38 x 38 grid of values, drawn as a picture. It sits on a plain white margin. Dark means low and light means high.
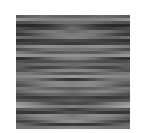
The left and right halves mirror each other. Streaks run across, left to right. On average the colour sits 40% of the way up the scale. There is no overall slope.
